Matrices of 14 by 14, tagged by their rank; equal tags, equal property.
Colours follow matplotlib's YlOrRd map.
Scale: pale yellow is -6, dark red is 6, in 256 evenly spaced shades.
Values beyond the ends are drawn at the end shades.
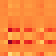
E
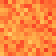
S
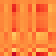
E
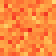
S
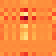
E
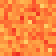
S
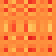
E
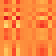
E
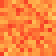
S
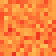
S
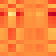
E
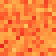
S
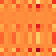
E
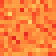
S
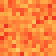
S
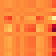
E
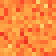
S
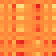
E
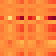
E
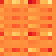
E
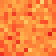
S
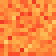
S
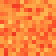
S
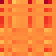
E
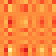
E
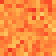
S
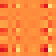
E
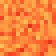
S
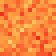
S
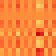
E
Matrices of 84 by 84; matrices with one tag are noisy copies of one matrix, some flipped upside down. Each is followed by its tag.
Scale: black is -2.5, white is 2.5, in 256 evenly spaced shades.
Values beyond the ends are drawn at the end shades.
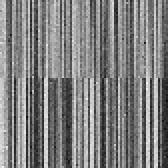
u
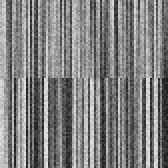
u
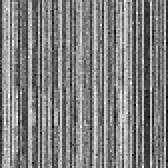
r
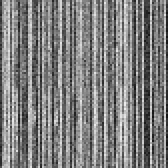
r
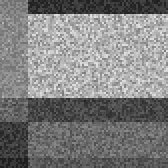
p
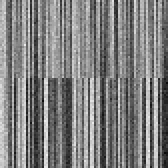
u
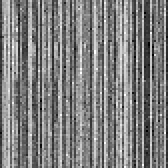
r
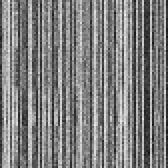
r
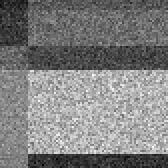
p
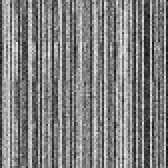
r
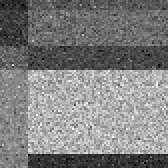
p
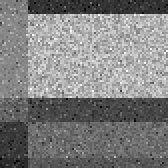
p
